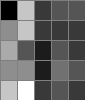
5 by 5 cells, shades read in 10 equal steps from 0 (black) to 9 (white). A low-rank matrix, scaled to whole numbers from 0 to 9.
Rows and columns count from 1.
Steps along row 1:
up down up same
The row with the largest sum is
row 5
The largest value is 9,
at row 5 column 2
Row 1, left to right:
0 7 2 3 3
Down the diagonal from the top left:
0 7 1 4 2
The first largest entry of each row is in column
2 2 1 1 2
